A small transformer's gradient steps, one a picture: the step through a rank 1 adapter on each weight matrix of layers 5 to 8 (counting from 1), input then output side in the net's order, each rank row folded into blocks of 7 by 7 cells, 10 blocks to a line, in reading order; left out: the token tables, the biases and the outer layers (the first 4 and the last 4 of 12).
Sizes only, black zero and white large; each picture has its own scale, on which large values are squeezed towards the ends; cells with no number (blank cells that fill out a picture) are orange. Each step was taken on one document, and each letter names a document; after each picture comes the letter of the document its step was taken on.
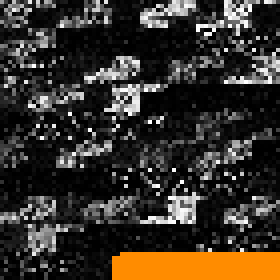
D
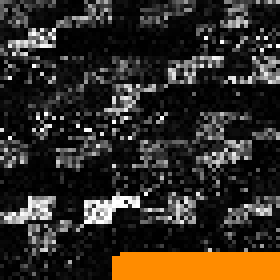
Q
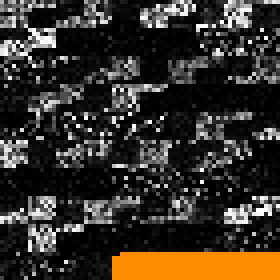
D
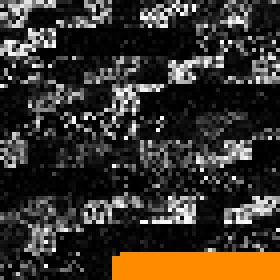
D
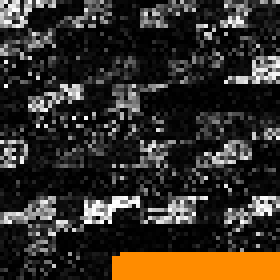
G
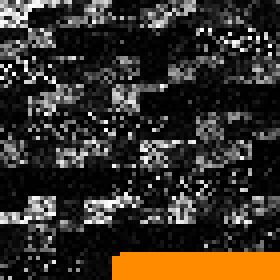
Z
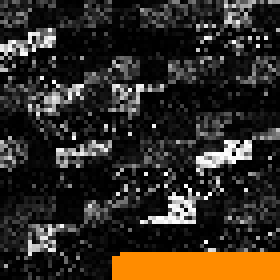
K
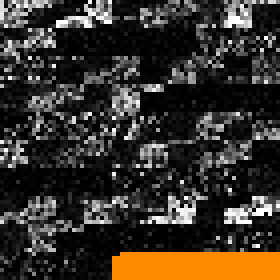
D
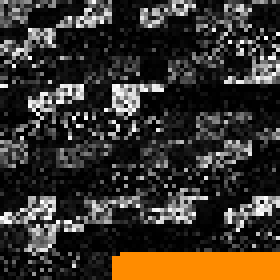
G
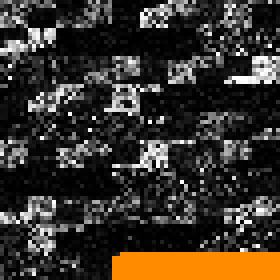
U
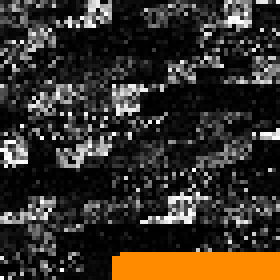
G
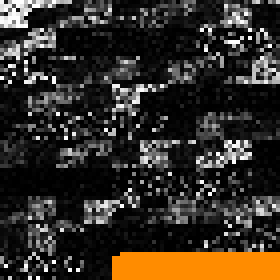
Z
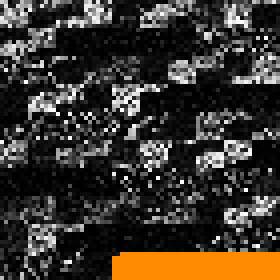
U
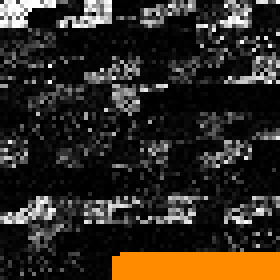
G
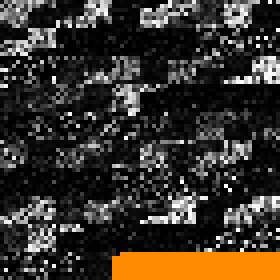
D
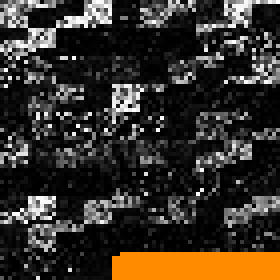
Q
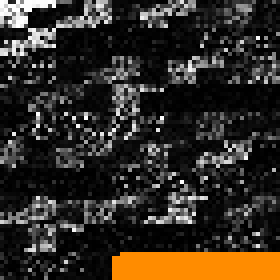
D
